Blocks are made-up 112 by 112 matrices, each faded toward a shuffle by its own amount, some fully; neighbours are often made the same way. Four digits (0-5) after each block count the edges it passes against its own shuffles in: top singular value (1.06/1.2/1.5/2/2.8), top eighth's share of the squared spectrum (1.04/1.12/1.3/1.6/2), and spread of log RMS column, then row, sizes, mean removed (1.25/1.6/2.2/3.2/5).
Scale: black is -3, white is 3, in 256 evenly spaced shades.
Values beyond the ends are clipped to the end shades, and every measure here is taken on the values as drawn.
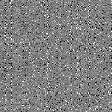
4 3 2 2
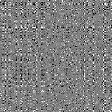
5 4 3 3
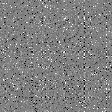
4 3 2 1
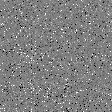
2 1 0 0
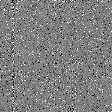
3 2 1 1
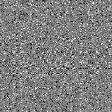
4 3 2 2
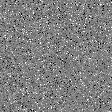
2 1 0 0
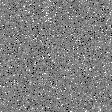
2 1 0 0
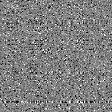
4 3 2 2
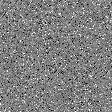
0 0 0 0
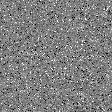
2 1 0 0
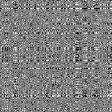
5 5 3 4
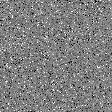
2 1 0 0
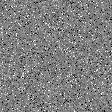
2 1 0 0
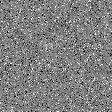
2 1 0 0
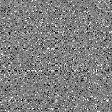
4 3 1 2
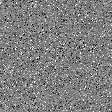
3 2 0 0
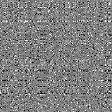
4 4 2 3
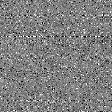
4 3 1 2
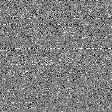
2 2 0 3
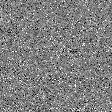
1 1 0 2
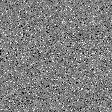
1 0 0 1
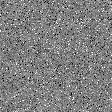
0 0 0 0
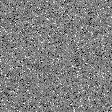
0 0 0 0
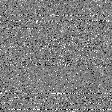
2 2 0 3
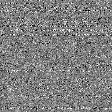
1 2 0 4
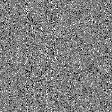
1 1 3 0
